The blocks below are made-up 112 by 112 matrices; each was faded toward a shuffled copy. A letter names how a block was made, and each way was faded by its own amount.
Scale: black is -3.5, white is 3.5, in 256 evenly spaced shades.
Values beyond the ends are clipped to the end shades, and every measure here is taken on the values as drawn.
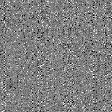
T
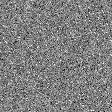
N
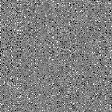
T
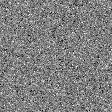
N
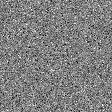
N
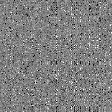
T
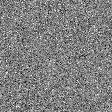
N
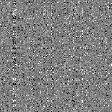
T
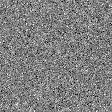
N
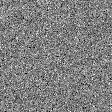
N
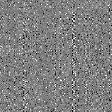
T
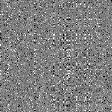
T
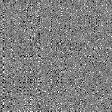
T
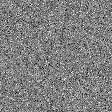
N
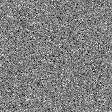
N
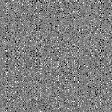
T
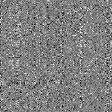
T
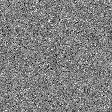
N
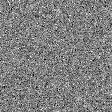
N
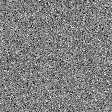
N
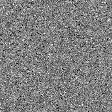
N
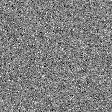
N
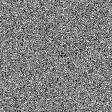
N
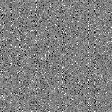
T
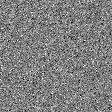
N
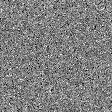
N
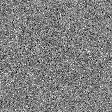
N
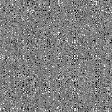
T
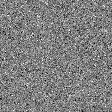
N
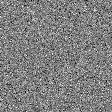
N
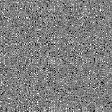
T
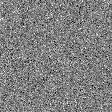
N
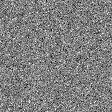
N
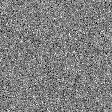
N
